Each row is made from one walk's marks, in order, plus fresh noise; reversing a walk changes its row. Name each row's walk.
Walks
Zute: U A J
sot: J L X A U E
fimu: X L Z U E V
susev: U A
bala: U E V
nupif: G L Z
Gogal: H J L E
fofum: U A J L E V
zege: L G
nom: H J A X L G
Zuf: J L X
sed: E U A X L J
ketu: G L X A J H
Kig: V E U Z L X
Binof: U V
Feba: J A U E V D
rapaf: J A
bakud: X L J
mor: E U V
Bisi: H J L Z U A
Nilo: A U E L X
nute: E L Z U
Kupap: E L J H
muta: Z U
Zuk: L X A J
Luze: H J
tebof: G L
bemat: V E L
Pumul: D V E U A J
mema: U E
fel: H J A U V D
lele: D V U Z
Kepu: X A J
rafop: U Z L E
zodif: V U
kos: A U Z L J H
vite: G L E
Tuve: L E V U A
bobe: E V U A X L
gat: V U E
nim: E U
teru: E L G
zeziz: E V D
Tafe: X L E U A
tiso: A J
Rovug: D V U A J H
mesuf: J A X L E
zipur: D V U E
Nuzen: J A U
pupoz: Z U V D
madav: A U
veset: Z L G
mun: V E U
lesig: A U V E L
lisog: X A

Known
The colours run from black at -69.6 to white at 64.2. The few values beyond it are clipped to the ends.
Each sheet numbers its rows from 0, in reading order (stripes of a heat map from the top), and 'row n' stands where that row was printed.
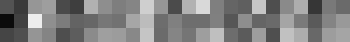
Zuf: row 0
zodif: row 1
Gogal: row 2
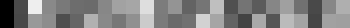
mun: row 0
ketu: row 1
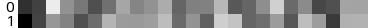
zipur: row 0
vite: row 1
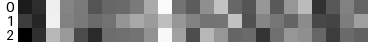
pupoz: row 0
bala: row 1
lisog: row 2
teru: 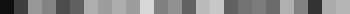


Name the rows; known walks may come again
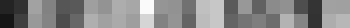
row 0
nute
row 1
teru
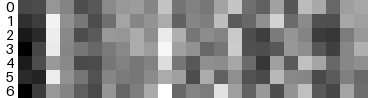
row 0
Gogal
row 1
zipur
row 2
sed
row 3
bobe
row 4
nom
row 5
Zute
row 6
veset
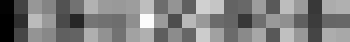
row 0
vite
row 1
lisog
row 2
tebof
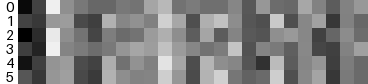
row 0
zodif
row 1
sot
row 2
madav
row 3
bala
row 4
mesuf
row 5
Zuf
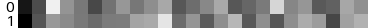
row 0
Rovug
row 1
bemat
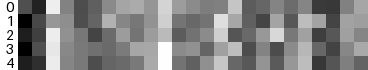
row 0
nim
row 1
ketu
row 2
lele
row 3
Kig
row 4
pupoz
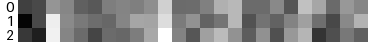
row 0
Bisi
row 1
mun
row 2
muta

